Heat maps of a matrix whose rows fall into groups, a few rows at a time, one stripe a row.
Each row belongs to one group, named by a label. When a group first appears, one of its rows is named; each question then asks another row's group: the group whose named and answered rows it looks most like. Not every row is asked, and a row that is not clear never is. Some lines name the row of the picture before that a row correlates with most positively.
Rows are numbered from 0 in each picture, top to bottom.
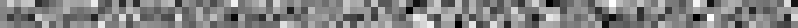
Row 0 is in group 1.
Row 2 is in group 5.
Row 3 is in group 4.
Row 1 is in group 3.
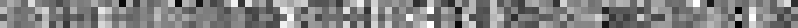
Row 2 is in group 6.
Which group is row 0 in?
1
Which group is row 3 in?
4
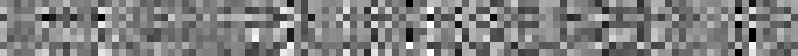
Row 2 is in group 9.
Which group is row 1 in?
4
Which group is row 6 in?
6
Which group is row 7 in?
4
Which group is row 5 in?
3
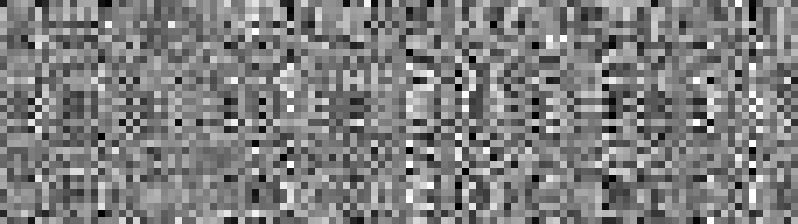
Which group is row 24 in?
3
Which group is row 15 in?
6
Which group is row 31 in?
5
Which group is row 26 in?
4
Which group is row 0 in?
9
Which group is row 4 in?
3
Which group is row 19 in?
9
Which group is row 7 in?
3
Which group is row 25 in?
5
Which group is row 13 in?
6
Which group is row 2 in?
3
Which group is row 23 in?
6
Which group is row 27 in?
6
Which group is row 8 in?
9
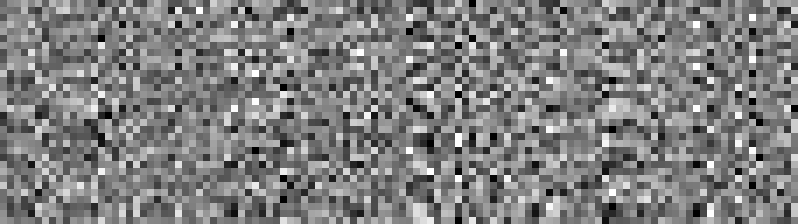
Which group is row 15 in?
1
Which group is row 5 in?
9
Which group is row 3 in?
1
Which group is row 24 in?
4
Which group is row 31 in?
4
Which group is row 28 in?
9
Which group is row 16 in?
9
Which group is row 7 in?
1
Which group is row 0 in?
9
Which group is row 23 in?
5
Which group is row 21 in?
6
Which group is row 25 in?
9
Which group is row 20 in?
9
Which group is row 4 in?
3
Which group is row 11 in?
5
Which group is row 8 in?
6
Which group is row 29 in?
5
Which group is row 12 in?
9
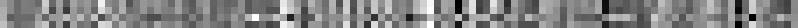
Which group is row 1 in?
4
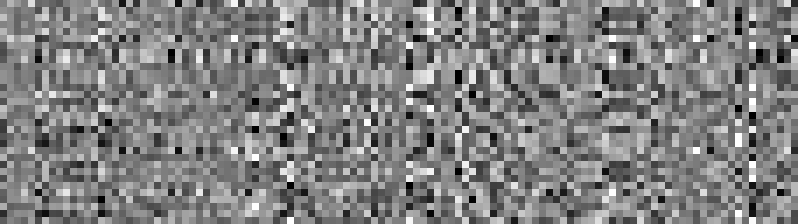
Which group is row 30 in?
9
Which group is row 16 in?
3
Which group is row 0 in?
1
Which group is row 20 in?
9
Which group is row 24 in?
4
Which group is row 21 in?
1
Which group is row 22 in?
3
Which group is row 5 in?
1
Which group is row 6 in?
6
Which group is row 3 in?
3
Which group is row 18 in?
6
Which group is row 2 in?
4
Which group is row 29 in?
3
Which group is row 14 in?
6
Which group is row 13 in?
9
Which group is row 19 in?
9
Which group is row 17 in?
9
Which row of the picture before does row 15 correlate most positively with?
3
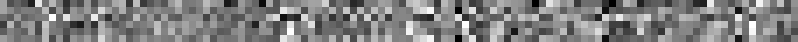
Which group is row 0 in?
5
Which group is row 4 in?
6
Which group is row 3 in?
6
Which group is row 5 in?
4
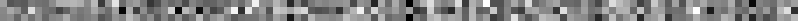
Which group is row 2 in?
3
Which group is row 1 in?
1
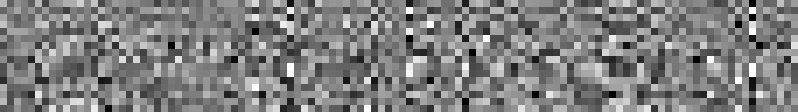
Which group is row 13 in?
5
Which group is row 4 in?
6
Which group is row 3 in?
4
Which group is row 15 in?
9
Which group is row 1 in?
6
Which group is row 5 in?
3
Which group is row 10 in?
6
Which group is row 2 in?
3
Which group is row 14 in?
3
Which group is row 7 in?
9
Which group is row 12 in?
3
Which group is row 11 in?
9
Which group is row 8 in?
5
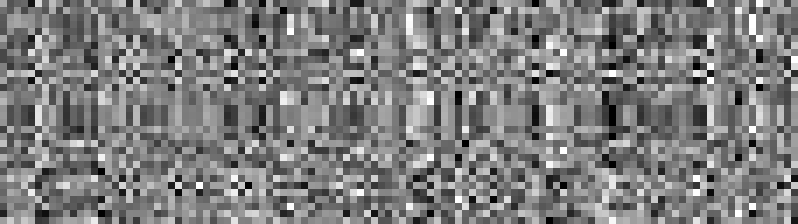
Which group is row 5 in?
5
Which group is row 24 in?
9
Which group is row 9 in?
5
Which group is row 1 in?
9
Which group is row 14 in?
4
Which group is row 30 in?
9
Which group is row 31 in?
1
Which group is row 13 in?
4
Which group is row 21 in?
1
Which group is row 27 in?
1
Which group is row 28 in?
9
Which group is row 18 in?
6
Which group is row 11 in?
5
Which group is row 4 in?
6
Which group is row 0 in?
5
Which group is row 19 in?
5
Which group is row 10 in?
1
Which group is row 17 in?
5
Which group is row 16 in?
5
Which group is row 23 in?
5
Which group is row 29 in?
6
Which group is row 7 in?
1
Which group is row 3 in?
6
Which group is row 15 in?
5
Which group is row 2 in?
6
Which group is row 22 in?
4
